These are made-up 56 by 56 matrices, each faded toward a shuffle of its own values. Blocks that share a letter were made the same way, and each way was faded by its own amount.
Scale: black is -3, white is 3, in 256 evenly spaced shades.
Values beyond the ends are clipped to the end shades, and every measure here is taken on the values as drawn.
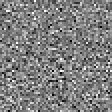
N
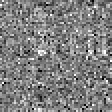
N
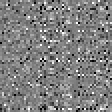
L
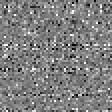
L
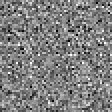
N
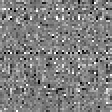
L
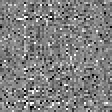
L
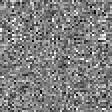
N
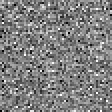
N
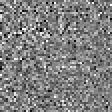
N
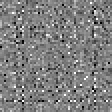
L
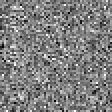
N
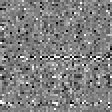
L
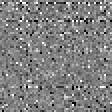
L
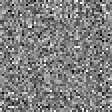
N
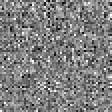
N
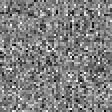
N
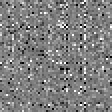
L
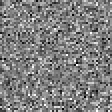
N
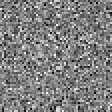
N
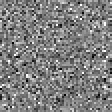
N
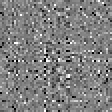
L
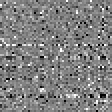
L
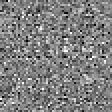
N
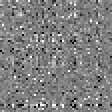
L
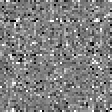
L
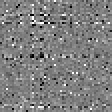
L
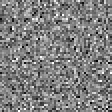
N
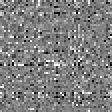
L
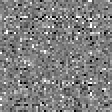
L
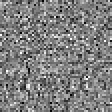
N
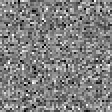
N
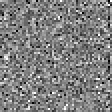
N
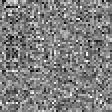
N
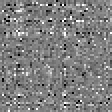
L
